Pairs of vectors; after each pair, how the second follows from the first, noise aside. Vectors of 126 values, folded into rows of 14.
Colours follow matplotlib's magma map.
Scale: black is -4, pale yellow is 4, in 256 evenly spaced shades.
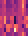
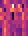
reversed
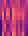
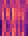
copied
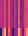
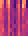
reversed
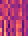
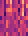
reversed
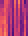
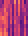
copied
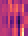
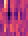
reversed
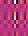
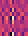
reversed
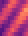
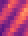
copied
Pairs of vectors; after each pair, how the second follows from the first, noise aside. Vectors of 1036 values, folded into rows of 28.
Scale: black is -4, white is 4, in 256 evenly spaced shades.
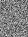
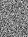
reversed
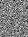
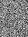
sign-scrambled
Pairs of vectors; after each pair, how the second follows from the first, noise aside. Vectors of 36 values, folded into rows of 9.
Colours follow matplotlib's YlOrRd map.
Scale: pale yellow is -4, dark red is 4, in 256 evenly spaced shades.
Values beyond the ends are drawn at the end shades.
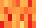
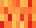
copied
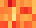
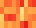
reversed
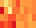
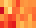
copied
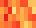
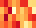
scaled up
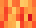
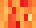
negated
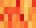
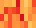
copied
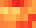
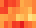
reversed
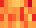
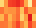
negated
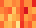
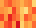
negated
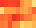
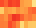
copied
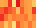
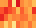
copied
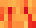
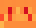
partly zeroed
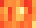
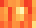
copied
